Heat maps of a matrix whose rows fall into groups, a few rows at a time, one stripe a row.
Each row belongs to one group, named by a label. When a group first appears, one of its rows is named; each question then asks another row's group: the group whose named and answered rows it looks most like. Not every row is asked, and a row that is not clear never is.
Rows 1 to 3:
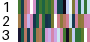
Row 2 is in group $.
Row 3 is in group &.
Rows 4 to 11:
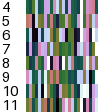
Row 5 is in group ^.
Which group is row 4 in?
&
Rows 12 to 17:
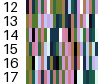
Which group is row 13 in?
^
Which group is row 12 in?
^
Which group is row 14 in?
^
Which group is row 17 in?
^
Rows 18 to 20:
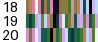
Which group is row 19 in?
^
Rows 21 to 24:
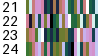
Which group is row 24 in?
$
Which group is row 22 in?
&
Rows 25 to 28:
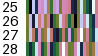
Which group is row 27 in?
^
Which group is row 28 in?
$
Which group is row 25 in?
&
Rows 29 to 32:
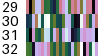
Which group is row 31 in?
&
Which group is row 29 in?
$
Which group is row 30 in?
&
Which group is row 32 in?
^
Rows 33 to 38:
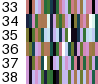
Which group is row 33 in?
$
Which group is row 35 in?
&
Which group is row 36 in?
$
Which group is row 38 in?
$
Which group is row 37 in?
&
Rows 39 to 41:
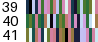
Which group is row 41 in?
^
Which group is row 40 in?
&
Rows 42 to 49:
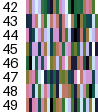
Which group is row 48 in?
^
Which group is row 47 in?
$
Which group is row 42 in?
$
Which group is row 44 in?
&
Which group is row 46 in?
&
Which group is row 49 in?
&
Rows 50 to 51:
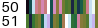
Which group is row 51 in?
&
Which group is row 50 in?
&
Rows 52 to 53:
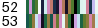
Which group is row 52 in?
^
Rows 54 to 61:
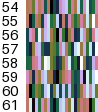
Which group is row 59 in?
^
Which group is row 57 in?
$
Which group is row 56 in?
^
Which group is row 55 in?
&
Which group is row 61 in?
^
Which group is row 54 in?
$
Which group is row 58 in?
&
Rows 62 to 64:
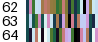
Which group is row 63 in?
^
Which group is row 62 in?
^
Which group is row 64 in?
&
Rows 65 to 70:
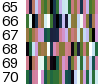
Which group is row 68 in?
&
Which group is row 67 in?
$
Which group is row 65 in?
$
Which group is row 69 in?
$
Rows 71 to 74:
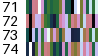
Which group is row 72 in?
$
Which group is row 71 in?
$
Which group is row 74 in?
^
